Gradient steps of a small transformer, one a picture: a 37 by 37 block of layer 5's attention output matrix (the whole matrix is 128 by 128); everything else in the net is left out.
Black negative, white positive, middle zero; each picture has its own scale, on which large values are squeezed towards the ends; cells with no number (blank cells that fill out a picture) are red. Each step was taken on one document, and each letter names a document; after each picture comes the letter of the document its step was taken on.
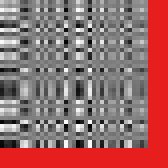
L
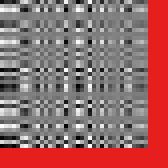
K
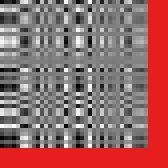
K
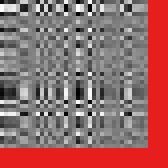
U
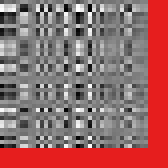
U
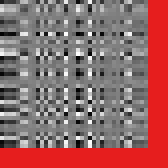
U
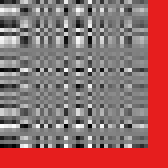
K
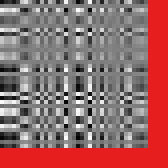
K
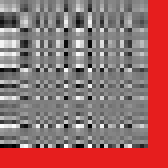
L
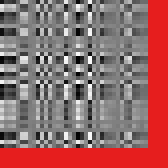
U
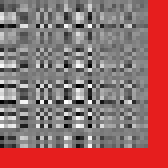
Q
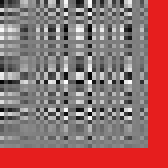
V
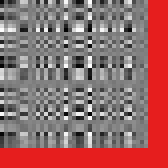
V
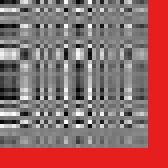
K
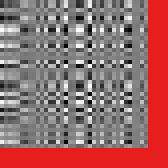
V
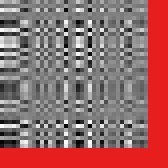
L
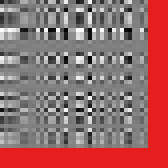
V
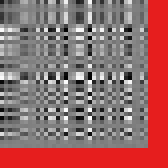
V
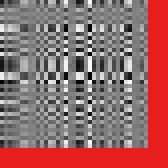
V
